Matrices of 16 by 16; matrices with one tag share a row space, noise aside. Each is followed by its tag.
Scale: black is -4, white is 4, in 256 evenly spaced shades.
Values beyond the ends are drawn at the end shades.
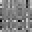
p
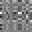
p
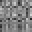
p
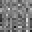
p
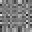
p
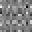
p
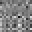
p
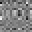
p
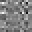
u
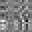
u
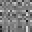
p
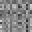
p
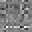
u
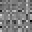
p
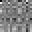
p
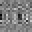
p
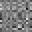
p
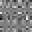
p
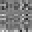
u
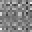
p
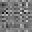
u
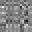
u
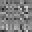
u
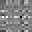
u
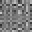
p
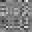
u
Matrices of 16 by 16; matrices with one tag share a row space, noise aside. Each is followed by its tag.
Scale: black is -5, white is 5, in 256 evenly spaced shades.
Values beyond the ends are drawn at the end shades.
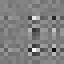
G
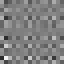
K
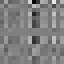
G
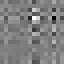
G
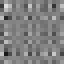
K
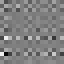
K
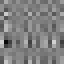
K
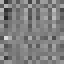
K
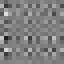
K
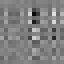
G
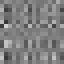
K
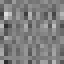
K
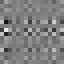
K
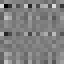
K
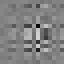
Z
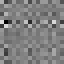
K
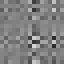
G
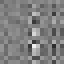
G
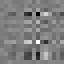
Z
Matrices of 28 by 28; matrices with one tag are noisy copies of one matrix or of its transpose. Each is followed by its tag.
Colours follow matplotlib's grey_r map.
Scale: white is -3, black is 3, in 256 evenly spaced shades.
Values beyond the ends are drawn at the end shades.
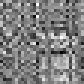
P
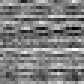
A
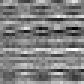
A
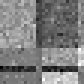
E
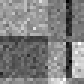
E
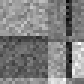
E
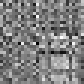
P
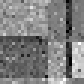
E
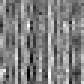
A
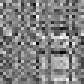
P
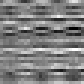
A
